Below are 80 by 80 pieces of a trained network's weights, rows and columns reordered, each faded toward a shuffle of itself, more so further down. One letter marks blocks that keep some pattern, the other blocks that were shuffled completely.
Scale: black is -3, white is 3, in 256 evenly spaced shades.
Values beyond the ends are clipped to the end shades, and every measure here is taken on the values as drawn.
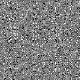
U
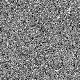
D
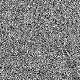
U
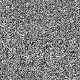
U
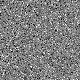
D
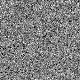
D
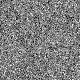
D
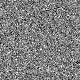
D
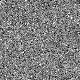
D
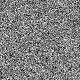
D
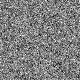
D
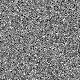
D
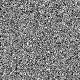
U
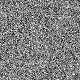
D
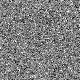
D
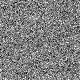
D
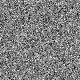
D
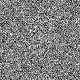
U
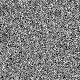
D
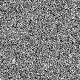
D
